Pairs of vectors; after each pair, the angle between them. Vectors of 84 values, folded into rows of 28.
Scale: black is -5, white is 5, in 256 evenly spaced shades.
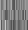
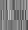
partly aligned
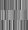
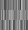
nearly parallel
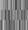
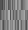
nearly opposite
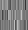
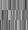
nearly parallel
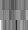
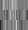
nearly opposite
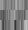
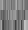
nearly parallel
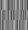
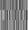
partly opposed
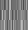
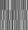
nearly parallel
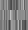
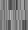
nearly parallel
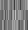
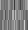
nearly parallel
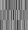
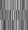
nearly opposite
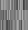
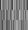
partly aligned
